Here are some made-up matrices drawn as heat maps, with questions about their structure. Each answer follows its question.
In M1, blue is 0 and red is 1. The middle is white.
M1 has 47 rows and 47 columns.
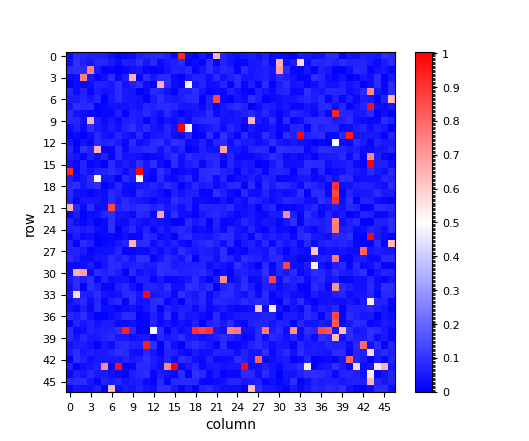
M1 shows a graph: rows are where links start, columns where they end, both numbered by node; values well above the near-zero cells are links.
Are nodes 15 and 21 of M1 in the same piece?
no
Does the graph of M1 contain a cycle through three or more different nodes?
yes
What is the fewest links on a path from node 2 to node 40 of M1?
5
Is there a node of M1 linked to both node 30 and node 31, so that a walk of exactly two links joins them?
no
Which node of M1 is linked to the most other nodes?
node 38
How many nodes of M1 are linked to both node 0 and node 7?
0
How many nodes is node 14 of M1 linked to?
1
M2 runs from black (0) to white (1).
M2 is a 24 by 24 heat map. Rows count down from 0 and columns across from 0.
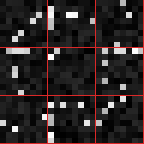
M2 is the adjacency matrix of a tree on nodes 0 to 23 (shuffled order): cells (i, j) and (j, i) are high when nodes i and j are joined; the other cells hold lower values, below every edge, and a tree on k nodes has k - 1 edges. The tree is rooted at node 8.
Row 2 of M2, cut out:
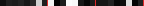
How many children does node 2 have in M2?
4
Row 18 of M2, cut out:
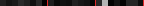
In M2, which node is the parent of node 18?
17
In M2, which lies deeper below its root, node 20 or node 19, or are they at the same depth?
the same depth
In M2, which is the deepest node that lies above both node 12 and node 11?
2
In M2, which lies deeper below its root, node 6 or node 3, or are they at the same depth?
node 6
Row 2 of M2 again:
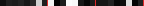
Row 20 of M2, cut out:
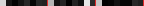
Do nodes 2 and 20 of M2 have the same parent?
yes
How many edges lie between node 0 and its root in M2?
2
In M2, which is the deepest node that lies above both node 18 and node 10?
17
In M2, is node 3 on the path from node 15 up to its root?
yes
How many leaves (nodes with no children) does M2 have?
18
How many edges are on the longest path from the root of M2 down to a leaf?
2
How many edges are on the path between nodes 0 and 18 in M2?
4
